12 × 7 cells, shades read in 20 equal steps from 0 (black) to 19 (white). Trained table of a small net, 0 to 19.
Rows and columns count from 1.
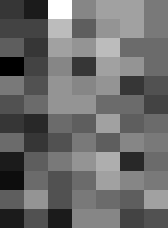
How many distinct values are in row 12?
4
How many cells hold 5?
5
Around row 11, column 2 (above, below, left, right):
8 6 7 6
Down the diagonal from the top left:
4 5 12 4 11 8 8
